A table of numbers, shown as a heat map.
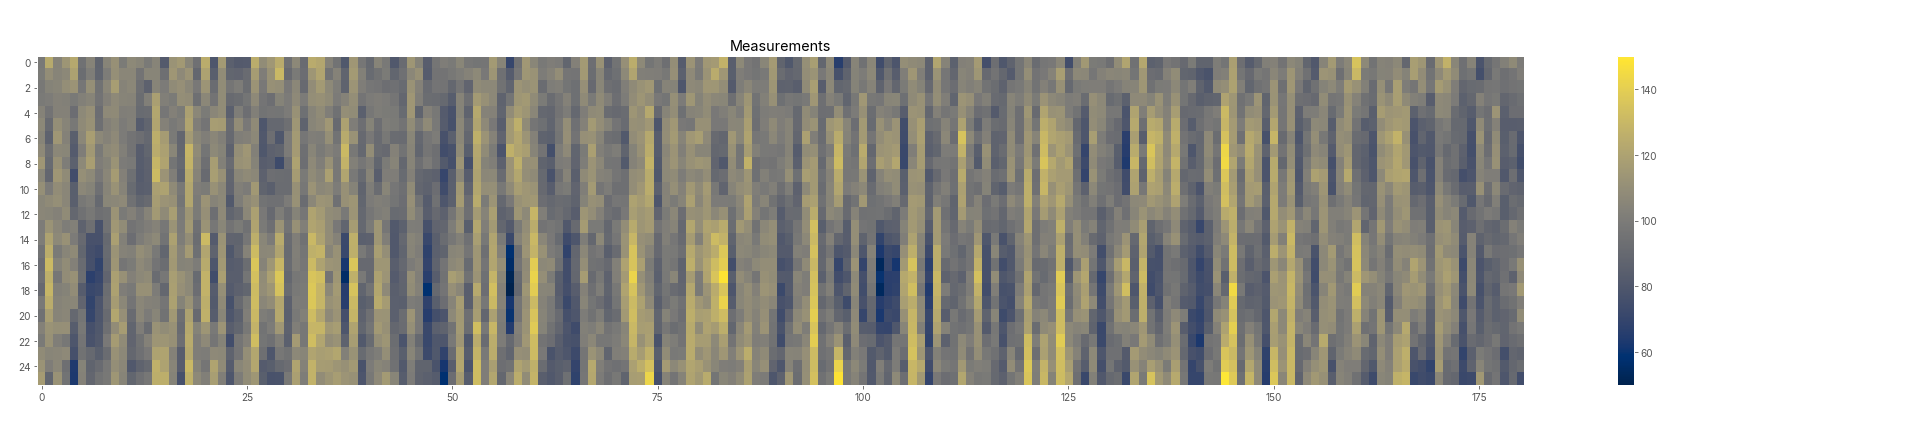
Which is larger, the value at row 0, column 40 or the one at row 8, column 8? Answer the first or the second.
the second
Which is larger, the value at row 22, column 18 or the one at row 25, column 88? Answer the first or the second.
the first
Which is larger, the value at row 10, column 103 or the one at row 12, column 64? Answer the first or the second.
the first
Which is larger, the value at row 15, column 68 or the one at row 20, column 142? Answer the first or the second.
the first
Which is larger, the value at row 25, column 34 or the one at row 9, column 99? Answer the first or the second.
the first
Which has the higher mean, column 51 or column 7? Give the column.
51
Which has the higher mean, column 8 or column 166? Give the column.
166
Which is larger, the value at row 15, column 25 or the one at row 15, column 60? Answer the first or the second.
the second
